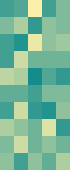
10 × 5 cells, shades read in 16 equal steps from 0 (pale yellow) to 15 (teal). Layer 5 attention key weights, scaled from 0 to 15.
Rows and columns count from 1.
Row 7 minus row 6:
2 -7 1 6 -1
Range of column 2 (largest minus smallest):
11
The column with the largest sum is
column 1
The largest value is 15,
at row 5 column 3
